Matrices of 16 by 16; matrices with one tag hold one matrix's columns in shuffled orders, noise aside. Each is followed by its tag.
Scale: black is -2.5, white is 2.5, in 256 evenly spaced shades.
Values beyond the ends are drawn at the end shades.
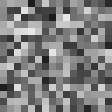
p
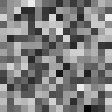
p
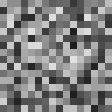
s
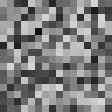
p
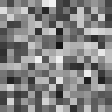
s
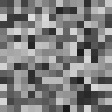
s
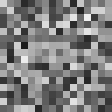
s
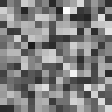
p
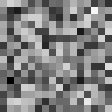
p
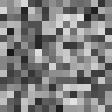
p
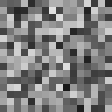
p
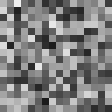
p
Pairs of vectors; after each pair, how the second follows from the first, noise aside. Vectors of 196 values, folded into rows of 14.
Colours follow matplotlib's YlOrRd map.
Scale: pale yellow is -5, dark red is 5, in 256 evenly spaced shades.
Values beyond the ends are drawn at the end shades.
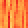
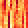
scaled up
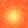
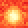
scaled up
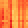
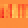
partly zeroed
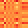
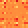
partly zeroed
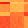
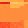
partly zeroed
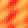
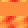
partly zeroed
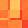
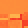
partly zeroed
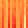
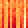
scaled up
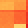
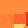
partly zeroed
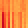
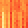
negated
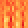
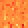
partly zeroed
